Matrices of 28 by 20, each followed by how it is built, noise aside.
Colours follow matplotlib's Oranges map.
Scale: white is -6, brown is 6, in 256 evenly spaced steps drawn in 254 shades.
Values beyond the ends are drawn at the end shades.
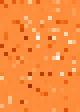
sparse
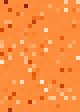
sparse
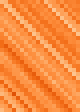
Toeplitz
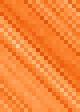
Toeplitz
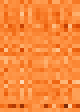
low rank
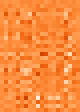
low rank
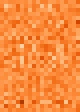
low rank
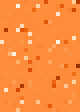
sparse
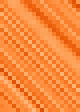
Toeplitz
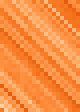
Toeplitz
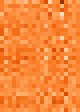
low rank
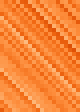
Toeplitz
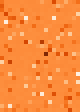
sparse
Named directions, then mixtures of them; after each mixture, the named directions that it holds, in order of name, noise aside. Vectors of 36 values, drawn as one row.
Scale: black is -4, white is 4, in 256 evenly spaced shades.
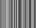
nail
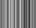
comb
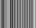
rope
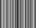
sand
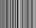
nail, rope, sand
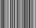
comb, rope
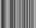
rope, sand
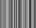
nail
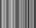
comb, rope, sand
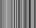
comb, nail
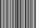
sand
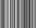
comb, rope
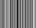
rope, sand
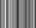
comb, sand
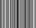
comb, rope, sand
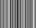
rope, sand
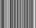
rope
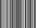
nail, sand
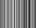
comb, nail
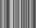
comb, nail, rope
